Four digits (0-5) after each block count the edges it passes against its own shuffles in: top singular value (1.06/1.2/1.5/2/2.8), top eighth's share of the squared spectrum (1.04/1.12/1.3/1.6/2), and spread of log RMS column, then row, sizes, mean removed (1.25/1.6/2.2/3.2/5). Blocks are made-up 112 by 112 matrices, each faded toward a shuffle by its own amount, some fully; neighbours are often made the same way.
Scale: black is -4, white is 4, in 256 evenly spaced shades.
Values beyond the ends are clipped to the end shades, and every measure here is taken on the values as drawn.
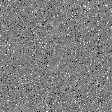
3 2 1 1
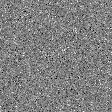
0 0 0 0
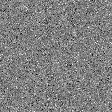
2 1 0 0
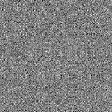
4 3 2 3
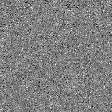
3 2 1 1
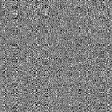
5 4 3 3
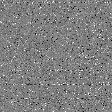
2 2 0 2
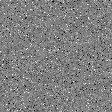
0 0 0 0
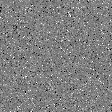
0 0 0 0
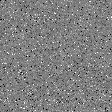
1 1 0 1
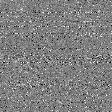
2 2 0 3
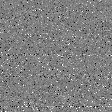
2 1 0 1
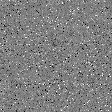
0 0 0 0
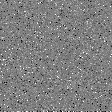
2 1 0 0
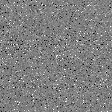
2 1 0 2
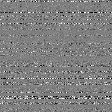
3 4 0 4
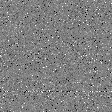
2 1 0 1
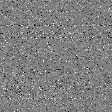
2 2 0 2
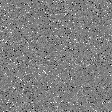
1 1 0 1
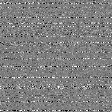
2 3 0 4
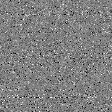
2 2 0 3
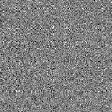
4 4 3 3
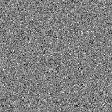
3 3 1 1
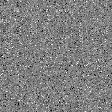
3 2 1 1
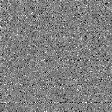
4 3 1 2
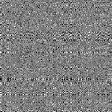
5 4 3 3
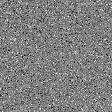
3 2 0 0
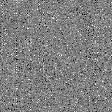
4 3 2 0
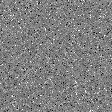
2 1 0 0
